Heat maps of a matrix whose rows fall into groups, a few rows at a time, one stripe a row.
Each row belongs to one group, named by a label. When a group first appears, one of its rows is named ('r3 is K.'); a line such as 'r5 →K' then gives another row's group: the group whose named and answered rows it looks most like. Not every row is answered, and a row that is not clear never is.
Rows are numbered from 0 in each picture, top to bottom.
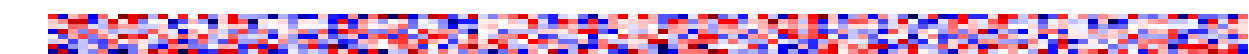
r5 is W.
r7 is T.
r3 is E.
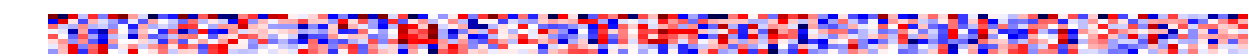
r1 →E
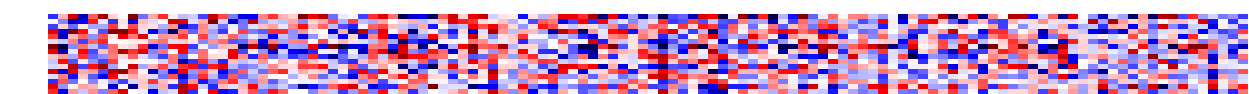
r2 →W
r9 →W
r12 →W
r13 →T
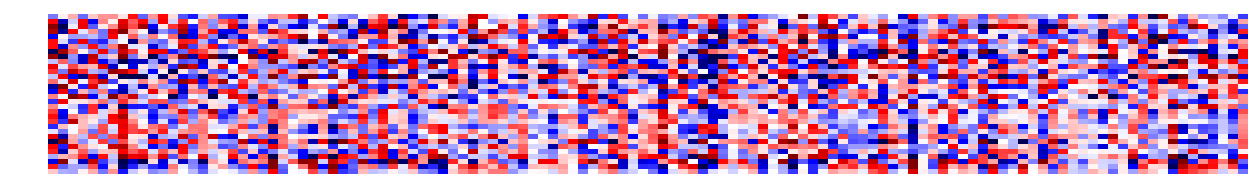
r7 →E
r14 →E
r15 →T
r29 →E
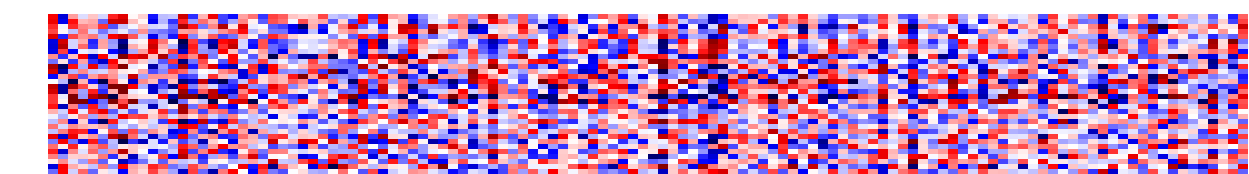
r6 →T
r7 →T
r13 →W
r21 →W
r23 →T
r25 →E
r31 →T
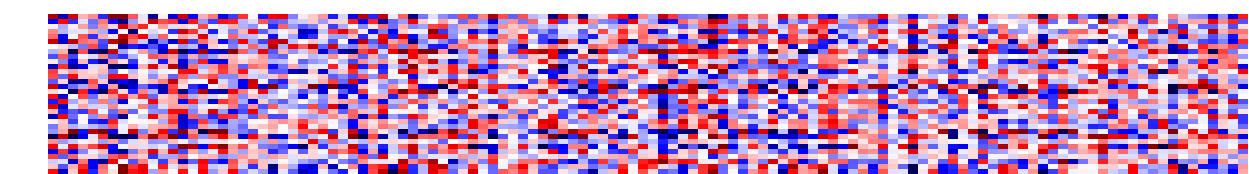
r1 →T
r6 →E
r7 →W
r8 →T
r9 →W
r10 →T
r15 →W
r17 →T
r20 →T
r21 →W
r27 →T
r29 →W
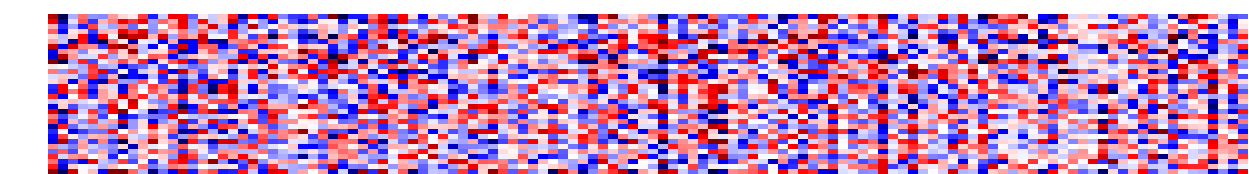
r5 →W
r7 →W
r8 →E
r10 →E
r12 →E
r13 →W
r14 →T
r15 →T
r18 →W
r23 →W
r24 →E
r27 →T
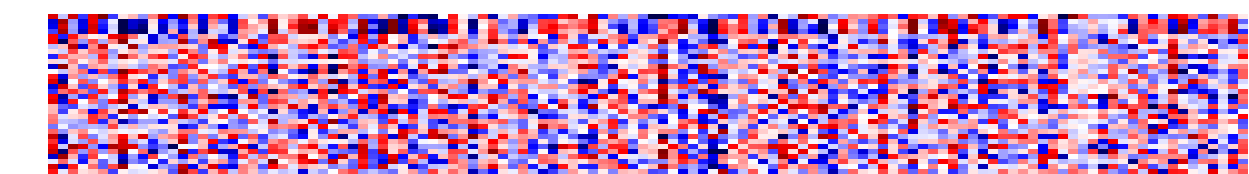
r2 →E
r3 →E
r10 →E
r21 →E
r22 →W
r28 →E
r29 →E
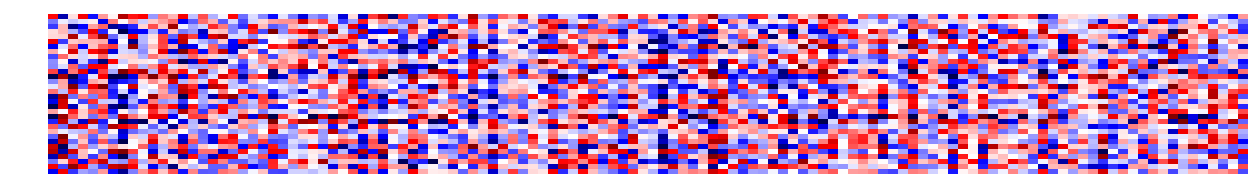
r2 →T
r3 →E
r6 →W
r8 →E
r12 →T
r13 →T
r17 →E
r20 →E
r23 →E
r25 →T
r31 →T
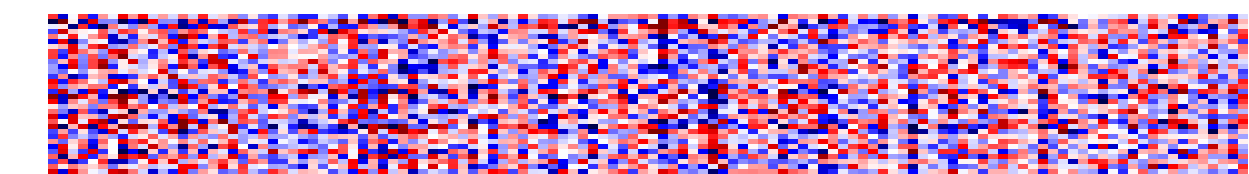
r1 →E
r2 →W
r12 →T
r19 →W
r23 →W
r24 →T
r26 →T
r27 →E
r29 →T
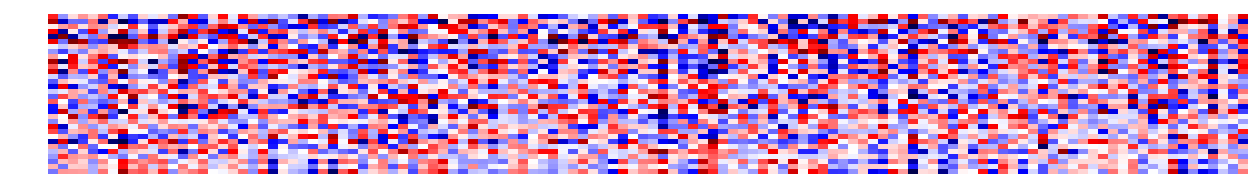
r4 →T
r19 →T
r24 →E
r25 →T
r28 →T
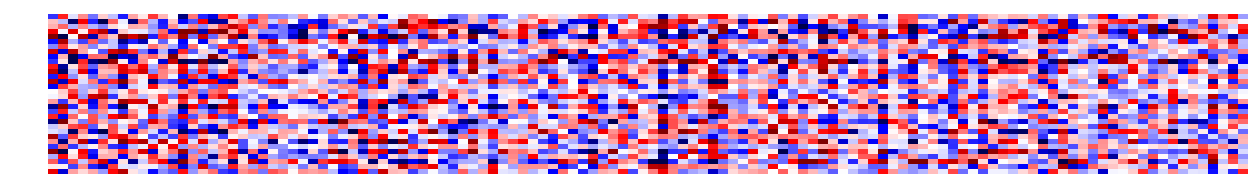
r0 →T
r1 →W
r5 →E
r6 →T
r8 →T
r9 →W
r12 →T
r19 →T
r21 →E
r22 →T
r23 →W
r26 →T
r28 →T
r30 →W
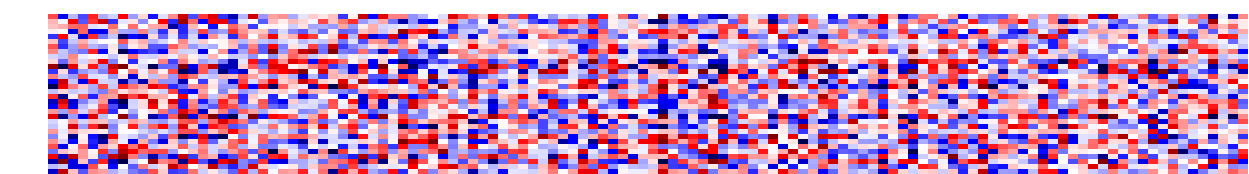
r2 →T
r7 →E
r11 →W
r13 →E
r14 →E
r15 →W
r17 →T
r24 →W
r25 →W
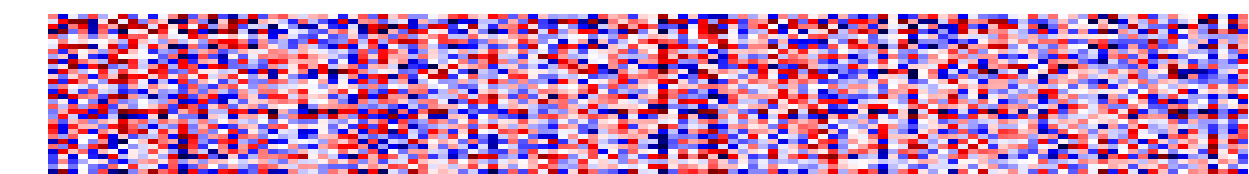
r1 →T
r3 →T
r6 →T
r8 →W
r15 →E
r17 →W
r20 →E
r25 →T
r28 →W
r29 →T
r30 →W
